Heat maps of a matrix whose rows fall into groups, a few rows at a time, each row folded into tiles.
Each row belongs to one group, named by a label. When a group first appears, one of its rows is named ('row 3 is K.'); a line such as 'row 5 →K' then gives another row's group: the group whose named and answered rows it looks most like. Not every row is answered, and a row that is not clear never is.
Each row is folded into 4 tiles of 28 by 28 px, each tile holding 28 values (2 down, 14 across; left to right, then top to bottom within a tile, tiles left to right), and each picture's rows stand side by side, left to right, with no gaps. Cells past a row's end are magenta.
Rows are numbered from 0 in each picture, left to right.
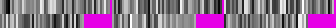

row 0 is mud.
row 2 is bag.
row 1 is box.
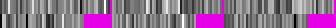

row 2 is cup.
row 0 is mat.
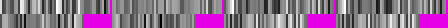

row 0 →bag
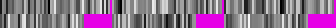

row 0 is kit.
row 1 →mud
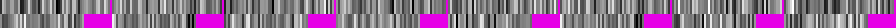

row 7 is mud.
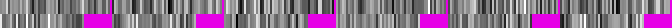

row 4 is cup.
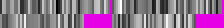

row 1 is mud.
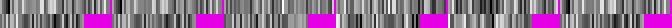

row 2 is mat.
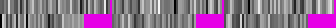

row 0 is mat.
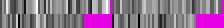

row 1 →mat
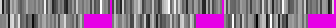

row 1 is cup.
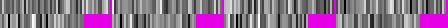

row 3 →cup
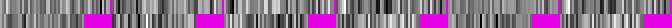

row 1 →mat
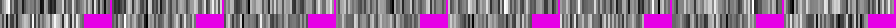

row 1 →kit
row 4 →bag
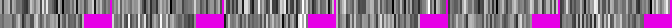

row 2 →bag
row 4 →kit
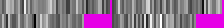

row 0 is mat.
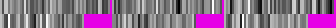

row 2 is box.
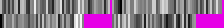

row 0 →bag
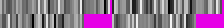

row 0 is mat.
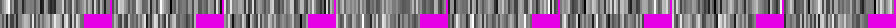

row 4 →kit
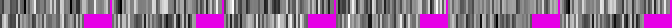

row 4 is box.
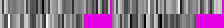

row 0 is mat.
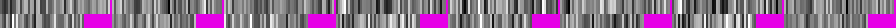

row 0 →kit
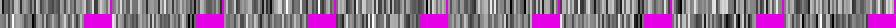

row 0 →kit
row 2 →cup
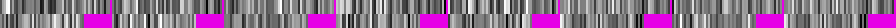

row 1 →box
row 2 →cup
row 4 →bag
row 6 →kit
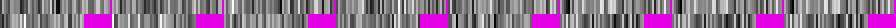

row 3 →cup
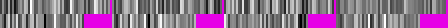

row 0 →kit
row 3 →box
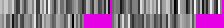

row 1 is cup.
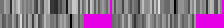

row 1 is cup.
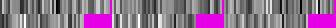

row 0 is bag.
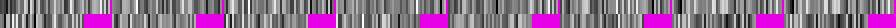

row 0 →kit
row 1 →box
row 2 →mat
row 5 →cup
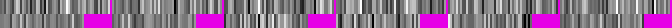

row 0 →kit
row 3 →box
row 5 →cup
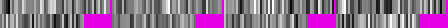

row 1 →cup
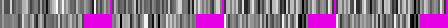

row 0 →cup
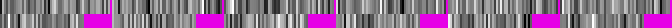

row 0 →kit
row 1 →box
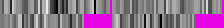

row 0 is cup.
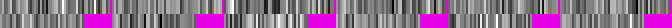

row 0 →cup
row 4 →box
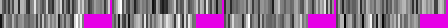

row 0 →bag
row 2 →kit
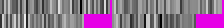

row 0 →mat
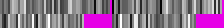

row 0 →box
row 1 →kit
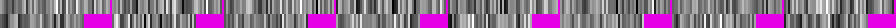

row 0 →cup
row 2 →cup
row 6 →box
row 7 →mat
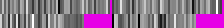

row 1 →mat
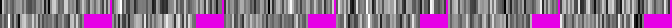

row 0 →kit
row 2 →kit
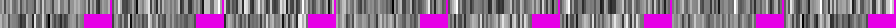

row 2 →bag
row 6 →cup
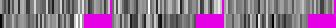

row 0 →bag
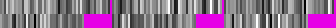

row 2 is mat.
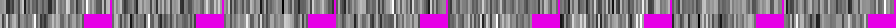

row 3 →cup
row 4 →box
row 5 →bag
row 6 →mat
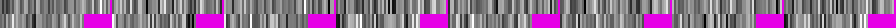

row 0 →kit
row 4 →kit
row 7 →bag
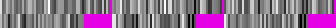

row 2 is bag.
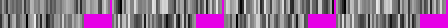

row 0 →mat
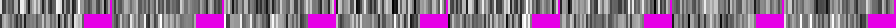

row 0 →bag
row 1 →box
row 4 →bag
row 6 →mat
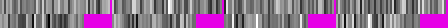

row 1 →bag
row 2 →kit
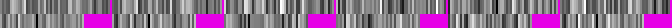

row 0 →box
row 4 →kit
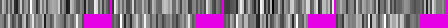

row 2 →kit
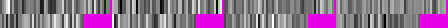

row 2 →box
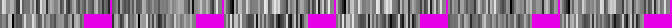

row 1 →mat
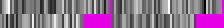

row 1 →cup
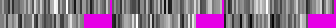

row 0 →cup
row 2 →mat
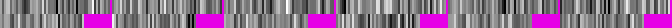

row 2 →cup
